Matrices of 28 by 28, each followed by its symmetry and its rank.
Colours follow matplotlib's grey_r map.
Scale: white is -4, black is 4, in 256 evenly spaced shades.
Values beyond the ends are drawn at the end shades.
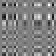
neither, rank one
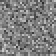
neither, full rank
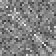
symmetric, full rank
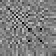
symmetric, rank five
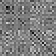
symmetric, rank five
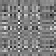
neither, rank two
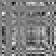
antisymmetric, rank two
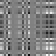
neither, rank one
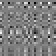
neither, rank two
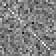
symmetric, full rank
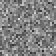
neither, full rank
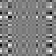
neither, rank one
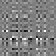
neither, rank two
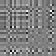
antisymmetric, rank two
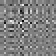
antisymmetric, rank two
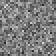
symmetric, full rank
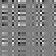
neither, rank one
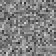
neither, full rank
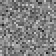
neither, full rank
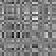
antisymmetric, rank two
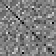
symmetric, rank five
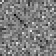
symmetric, full rank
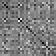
symmetric, rank five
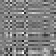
neither, rank two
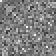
symmetric, full rank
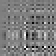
neither, rank two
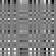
neither, rank one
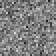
neither, full rank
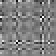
antisymmetric, rank two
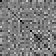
symmetric, rank five
